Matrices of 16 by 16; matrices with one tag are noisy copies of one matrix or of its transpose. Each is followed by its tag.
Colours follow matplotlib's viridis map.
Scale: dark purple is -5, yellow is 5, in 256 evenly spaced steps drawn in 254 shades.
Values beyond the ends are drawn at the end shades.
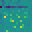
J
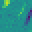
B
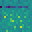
J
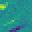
B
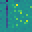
J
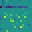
J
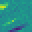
B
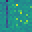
J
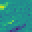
B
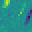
B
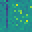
J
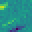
B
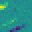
B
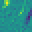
B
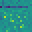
J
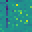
J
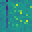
J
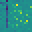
J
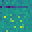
J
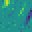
B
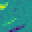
B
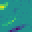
B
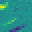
B
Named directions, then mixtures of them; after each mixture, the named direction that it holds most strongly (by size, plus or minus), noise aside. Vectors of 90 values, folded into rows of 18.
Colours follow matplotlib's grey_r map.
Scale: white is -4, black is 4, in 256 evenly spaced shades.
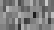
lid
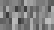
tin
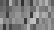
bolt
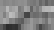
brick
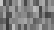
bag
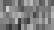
lid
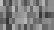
bag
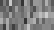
bolt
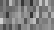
bolt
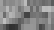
brick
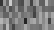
bag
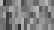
bag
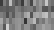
bolt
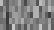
bag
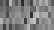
bolt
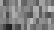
bag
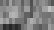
brick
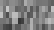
tin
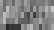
brick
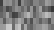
brick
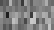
bolt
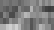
brick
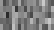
tin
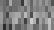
bolt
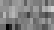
brick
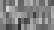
lid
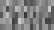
tin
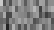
bag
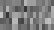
tin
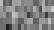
bag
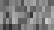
tin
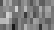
bag
